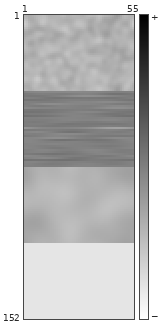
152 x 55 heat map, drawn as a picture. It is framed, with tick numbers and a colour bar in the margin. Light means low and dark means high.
The table splits into 4 rows of 1 panel. Panel 1,1: low, blotchy, faint in contrast. Panel 2,1: middling, streaked across, faint in contrast. Panel 3,1: low, smooth, faint in contrast. Panel 4,1: very low, flat.
